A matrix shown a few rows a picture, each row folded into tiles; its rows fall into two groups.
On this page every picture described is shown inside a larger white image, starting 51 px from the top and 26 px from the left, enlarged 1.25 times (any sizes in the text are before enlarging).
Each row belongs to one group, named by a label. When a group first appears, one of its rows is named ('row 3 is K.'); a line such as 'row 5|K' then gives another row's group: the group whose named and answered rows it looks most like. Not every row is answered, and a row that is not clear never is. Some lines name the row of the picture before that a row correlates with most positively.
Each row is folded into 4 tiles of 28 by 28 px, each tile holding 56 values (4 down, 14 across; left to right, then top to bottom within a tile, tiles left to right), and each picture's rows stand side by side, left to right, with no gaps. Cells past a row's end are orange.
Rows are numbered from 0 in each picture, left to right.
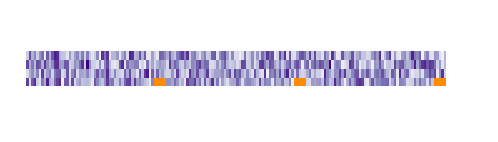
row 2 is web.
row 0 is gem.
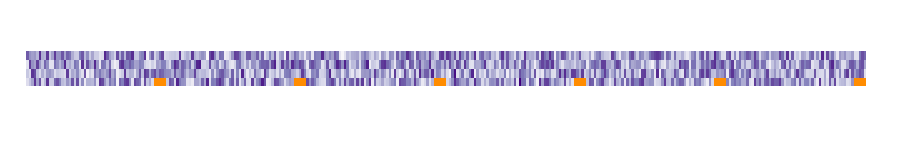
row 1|web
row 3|gem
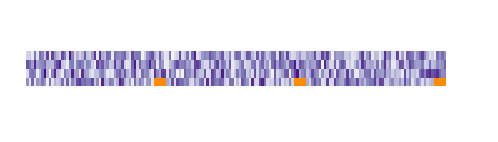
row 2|gem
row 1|web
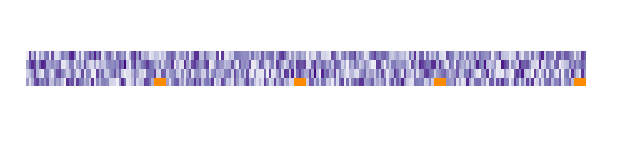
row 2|web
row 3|gem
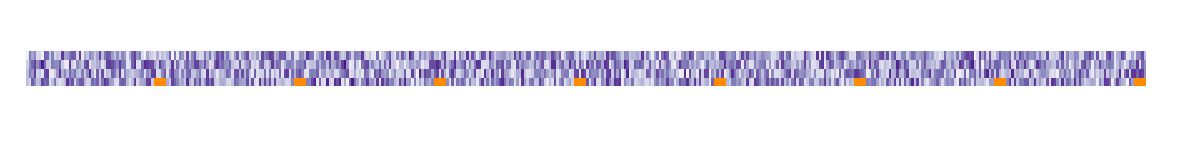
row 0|web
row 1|gem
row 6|gem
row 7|gem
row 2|gem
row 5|gem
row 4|gem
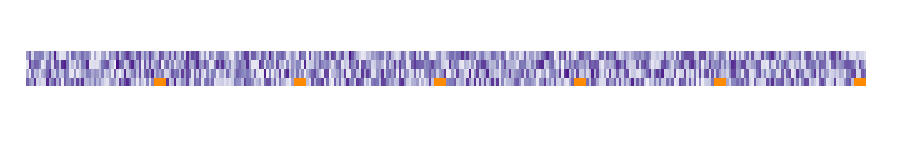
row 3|gem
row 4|gem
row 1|gem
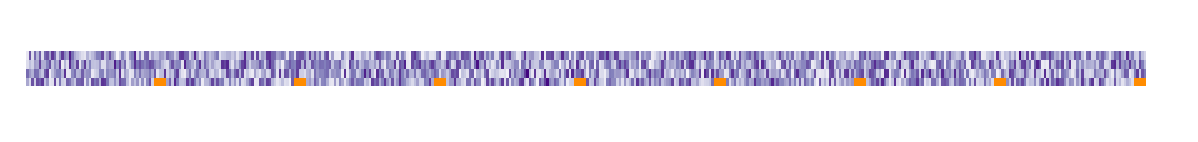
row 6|web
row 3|gem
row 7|web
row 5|gem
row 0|web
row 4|gem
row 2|web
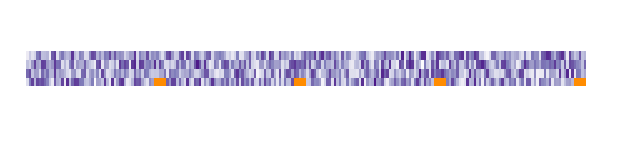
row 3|gem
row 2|gem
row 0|web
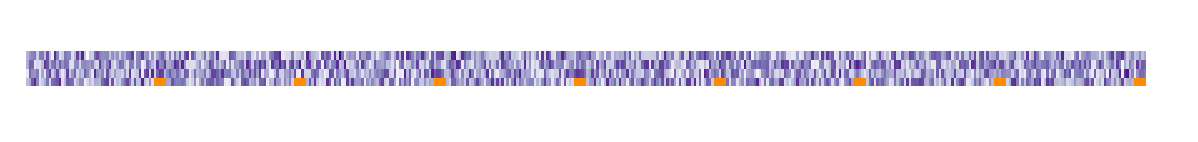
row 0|gem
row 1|web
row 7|gem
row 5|gem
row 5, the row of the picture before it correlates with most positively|1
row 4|gem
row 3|gem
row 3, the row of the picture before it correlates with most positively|2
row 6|web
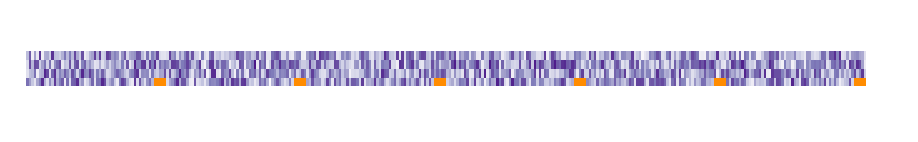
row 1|web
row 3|web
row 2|gem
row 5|web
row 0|web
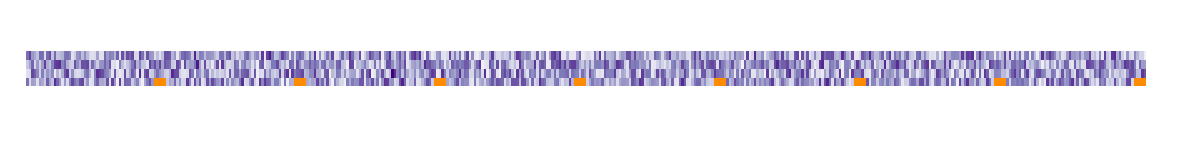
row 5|gem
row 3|web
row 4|web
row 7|web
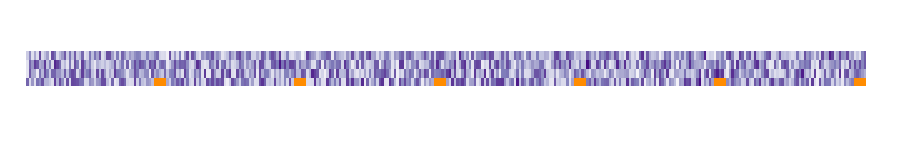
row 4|gem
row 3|web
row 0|web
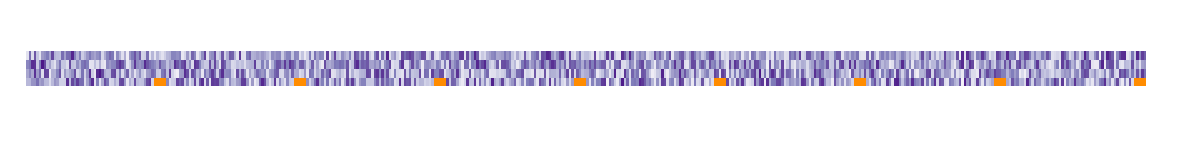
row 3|gem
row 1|web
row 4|web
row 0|web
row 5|web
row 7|gem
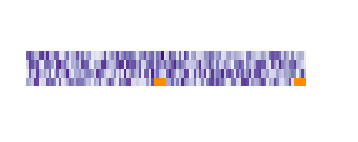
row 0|gem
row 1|web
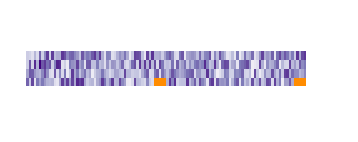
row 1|gem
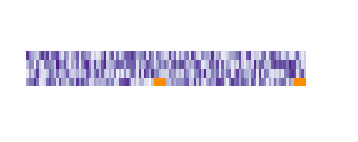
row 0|gem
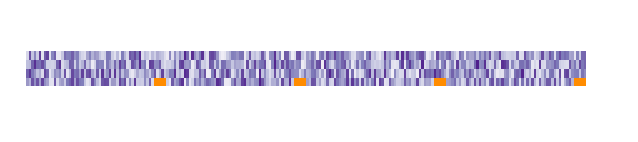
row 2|gem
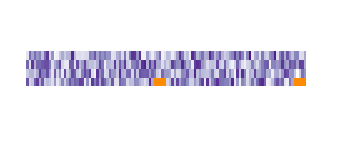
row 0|web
